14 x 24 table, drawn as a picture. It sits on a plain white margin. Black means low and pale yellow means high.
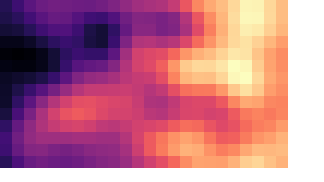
There are no lone odd cells. Values rise toward the right. The ninth with the lowest average is the top left.
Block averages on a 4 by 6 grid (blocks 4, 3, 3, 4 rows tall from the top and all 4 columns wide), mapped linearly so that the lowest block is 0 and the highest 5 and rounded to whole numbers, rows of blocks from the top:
1 1 1 2 4 5 / 0 1 2 4 5 5 / 1 3 3 3 4 4 / 2 2 2 4 4 4
